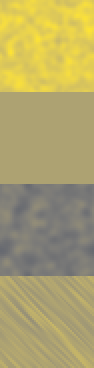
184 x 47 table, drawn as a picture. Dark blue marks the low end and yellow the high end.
The table splits into 4 rows of 1 panel. Panel 1,1: very high, blotchy, faint in contrast. Panel 2,1: high, flat. Panel 3,1: middling, blotchy, faint in contrast. Panel 4,1: high, slanting down to the right, faint in contrast.
